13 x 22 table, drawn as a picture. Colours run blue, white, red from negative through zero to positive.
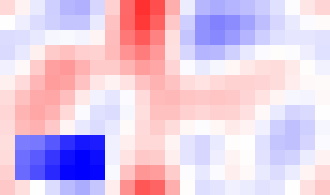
The ninth with the lowest average is the bottom left. On average the colour sits 50% of the way up the scale. Values change most from cell to cell in the bottom left. In the bottom left lies a patch that is lower than the rest.
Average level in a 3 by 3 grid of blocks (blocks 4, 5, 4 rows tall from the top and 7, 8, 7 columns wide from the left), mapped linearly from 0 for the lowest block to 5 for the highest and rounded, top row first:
353
554
043
